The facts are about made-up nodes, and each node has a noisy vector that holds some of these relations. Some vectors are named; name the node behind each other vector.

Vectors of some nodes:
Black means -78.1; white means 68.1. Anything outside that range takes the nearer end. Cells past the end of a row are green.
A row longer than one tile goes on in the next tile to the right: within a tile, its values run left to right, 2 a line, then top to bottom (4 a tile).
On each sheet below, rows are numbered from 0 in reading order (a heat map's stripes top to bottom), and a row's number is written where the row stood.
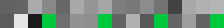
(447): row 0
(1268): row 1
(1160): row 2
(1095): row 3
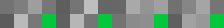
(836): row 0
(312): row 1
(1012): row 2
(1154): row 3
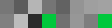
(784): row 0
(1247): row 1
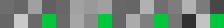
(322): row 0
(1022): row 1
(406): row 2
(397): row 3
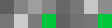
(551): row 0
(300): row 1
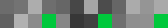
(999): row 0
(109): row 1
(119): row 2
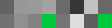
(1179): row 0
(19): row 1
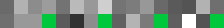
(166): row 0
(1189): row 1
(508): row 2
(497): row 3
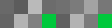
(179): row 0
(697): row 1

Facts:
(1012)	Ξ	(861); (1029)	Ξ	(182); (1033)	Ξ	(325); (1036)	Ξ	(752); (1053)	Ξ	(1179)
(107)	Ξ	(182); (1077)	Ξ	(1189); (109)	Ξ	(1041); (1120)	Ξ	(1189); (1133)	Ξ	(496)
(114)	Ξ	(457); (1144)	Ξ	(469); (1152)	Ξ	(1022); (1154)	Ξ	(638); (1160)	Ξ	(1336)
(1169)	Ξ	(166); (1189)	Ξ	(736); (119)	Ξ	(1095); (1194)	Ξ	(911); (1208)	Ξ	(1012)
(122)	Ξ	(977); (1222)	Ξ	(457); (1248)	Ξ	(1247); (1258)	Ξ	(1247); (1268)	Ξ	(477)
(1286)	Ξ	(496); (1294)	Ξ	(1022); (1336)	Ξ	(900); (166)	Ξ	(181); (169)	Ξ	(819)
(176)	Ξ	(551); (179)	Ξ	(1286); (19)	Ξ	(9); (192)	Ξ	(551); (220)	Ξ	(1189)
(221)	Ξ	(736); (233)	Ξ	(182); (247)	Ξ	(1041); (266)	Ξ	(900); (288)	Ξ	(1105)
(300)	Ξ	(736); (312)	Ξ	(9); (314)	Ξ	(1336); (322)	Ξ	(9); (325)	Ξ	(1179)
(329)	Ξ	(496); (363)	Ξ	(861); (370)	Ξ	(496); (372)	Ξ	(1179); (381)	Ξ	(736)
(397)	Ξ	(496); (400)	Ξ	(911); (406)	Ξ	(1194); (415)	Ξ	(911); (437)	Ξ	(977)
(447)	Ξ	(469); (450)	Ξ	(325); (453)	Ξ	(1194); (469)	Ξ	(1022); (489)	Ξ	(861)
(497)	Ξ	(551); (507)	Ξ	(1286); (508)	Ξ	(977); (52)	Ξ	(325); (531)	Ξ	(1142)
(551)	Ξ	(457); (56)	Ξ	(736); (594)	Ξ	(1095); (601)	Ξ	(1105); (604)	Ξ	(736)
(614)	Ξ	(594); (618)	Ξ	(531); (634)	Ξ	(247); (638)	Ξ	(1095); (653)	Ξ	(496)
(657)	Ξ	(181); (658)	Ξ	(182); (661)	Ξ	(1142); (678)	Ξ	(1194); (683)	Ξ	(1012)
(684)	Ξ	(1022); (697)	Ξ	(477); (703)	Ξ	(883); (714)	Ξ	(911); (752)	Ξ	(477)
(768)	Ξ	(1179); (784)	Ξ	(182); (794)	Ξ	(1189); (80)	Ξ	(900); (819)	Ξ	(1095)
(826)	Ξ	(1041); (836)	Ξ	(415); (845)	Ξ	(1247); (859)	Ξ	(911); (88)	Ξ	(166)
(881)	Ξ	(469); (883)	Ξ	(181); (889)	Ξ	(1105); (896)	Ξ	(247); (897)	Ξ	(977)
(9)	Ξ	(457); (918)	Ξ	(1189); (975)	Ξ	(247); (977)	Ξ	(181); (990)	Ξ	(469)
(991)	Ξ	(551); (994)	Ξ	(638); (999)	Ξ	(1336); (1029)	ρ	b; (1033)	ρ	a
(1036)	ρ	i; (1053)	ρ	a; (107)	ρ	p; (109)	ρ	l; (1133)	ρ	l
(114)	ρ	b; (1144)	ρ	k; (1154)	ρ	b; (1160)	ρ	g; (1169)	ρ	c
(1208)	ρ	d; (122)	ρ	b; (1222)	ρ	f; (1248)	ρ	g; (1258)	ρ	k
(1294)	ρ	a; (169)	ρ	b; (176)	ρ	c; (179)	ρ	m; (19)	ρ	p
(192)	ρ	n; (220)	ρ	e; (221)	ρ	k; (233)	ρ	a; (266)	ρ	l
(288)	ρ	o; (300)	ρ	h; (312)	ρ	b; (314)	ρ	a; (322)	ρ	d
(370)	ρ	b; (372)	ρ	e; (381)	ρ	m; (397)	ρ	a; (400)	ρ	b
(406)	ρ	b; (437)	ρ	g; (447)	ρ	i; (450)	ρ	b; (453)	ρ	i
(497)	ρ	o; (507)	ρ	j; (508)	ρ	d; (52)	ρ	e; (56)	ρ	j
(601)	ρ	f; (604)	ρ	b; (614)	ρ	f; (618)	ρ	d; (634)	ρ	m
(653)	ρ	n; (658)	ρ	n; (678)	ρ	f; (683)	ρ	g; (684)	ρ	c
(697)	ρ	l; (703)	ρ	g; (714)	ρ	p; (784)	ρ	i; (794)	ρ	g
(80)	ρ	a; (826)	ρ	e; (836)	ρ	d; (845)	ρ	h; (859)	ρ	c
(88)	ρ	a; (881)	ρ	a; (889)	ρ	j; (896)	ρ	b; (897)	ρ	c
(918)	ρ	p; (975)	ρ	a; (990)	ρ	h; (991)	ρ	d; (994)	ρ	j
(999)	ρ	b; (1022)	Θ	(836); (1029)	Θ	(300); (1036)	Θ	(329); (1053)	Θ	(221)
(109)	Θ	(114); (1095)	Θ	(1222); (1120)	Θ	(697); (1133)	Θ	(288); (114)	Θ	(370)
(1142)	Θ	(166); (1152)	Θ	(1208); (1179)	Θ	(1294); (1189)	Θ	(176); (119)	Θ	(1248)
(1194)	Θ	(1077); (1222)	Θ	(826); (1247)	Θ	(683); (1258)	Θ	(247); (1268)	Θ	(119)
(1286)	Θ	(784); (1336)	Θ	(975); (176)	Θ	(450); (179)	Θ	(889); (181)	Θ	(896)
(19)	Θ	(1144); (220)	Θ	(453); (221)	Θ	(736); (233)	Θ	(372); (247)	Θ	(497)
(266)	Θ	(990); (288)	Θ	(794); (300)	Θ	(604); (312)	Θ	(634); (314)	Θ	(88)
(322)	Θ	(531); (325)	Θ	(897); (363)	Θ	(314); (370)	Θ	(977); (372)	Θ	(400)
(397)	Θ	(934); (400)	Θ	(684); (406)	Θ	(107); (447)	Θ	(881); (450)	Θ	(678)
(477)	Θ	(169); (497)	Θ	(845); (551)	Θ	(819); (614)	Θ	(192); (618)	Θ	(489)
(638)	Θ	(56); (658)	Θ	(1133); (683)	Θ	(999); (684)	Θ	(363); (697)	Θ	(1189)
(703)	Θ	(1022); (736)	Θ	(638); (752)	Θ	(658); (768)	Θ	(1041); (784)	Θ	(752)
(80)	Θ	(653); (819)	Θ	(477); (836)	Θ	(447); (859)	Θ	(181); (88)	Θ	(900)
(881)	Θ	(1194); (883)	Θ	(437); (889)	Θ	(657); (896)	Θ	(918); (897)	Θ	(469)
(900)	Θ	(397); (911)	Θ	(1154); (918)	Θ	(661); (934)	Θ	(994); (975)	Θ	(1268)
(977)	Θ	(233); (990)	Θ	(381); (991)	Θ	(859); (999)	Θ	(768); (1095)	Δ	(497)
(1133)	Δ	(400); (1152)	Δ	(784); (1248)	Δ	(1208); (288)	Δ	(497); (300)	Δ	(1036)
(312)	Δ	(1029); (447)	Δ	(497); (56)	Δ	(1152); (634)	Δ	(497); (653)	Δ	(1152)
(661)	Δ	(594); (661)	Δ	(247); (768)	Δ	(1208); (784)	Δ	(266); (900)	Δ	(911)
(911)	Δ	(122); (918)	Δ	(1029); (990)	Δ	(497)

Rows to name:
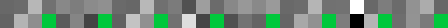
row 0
(975)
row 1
(221)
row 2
(881)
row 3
(1222)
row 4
(794)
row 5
(1033)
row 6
(900)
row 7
(653)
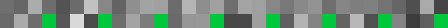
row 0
(266)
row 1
(288)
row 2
(1286)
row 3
(1041)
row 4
(220)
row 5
(657)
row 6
(1144)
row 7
(370)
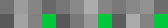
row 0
(1169)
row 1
(381)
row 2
(329)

